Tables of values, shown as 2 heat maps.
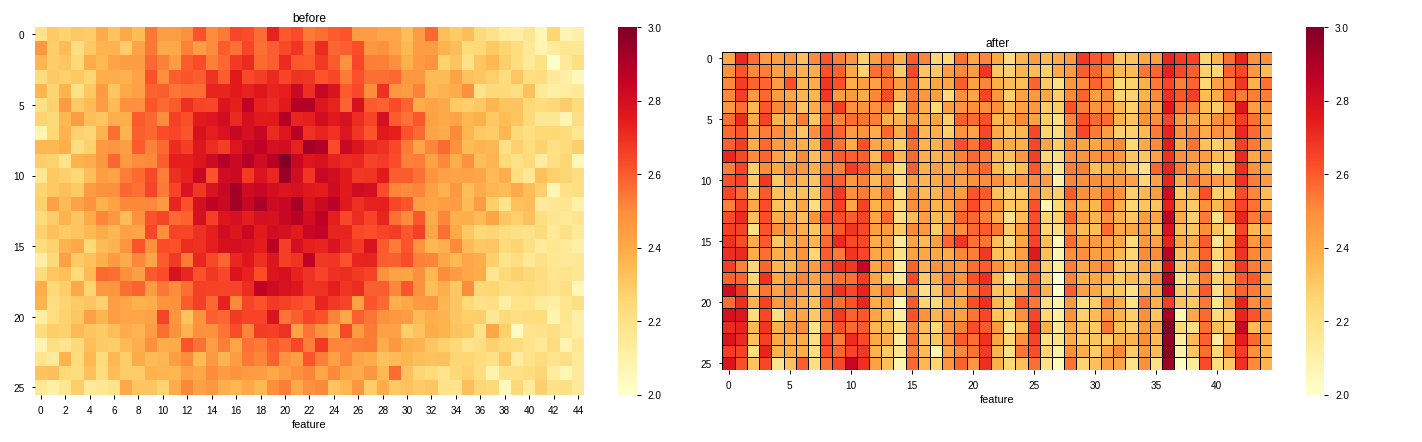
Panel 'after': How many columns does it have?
45
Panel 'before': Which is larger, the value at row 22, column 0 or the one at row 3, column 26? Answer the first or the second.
the second
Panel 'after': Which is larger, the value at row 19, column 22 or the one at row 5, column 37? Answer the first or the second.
the second
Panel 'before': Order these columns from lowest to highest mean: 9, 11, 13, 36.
36, 9, 11, 13
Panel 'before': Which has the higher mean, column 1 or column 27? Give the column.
27
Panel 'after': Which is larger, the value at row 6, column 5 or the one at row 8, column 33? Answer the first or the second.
the first
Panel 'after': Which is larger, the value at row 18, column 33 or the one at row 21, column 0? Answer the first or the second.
the second
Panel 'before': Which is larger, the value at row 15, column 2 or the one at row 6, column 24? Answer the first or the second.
the second
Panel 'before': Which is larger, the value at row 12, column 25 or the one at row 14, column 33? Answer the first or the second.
the first
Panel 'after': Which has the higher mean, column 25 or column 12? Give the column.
25
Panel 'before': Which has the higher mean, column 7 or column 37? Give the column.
7
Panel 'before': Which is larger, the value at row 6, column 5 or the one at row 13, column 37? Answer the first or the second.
the second
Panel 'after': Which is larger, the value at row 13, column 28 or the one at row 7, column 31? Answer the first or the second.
the first
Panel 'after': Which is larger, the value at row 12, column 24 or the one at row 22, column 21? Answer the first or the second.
the second
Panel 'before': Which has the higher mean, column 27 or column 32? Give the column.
27
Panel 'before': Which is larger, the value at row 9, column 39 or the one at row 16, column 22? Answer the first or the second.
the second
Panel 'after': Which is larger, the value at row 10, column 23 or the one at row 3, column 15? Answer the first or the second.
the second
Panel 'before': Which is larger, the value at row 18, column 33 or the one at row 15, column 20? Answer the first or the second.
the second
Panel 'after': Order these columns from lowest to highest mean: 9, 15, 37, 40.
40, 37, 15, 9
